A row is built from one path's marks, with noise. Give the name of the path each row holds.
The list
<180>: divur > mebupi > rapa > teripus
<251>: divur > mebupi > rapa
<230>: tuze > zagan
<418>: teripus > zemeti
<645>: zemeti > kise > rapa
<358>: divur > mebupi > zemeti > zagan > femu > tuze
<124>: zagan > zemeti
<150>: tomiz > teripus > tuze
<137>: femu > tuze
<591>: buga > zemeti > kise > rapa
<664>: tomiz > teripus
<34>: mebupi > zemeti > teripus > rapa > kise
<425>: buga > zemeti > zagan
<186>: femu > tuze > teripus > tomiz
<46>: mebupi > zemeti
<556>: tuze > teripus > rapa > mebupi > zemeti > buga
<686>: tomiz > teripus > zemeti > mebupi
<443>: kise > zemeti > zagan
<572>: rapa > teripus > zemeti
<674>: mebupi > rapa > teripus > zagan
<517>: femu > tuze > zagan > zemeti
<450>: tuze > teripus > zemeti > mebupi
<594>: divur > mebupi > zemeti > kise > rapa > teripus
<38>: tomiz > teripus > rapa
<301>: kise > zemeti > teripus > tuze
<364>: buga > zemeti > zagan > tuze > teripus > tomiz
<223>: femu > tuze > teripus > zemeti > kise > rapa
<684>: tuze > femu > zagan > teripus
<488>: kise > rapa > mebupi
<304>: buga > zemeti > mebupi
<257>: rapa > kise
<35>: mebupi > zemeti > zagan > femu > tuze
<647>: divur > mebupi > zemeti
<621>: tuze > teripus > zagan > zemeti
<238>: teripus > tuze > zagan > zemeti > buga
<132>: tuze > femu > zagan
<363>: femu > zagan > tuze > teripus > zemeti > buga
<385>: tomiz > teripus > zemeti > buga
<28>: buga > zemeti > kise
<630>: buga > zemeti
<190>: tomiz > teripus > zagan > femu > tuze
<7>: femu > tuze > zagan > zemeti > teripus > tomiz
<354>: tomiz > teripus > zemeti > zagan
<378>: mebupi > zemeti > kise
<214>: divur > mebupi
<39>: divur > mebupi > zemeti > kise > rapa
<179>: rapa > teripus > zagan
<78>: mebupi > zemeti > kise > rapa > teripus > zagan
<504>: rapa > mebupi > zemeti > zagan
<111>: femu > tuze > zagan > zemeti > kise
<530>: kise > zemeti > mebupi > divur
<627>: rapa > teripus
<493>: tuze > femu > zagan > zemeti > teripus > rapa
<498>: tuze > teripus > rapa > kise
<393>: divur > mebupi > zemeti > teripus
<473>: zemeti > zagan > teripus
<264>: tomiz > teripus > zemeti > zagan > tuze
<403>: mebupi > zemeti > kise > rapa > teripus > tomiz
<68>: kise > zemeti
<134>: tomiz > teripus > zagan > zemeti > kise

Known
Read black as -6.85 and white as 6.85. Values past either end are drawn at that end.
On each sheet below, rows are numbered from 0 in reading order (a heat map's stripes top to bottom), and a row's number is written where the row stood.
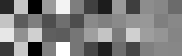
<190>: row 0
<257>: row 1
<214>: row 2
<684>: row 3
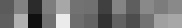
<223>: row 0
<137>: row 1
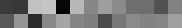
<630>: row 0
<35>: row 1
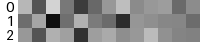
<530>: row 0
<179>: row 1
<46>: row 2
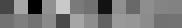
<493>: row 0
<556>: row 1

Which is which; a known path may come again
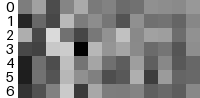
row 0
<358>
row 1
<124>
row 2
<530>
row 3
<630>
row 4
<418>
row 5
<134>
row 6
<425>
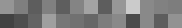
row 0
<504>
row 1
<443>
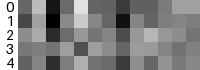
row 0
<137>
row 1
<493>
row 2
<674>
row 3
<556>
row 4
<223>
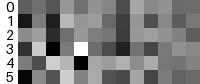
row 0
<572>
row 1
<473>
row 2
<627>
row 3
<684>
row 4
<304>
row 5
<364>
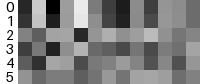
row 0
<190>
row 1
<186>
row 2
<46>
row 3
<111>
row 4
<68>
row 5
<34>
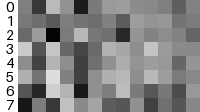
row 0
<591>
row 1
<78>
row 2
<179>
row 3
<39>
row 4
<378>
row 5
<647>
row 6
<28>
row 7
<238>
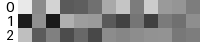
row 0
<214>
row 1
<363>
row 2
<257>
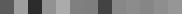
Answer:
<35>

